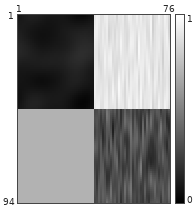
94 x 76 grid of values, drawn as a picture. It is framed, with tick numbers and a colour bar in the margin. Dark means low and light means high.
The table splits into 2 rows of 2 panels. Panel 1,1: very low, smooth, faint in contrast. Panel 1,2: very high, streaked downward, faint in contrast. Panel 2,1: high, flat. Panel 2,2: low, streaked downward.
